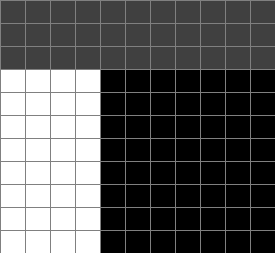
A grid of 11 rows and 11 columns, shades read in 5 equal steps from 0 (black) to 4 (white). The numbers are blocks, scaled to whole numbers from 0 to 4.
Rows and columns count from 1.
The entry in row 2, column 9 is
1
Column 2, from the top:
1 1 1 4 4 4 4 4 4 4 4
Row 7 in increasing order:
0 0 0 0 0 0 0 4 4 4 4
